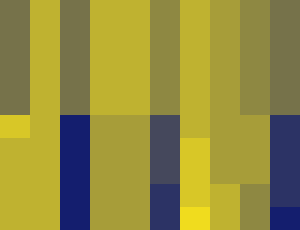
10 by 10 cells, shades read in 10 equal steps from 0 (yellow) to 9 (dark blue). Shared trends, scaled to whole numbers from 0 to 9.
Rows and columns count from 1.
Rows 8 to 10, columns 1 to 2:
2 2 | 2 2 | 2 2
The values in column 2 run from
2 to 2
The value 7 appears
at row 6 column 6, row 7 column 6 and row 8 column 6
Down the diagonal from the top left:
5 2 5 2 2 7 1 3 4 9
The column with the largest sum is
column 3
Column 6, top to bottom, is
4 4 4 4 4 7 7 7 8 8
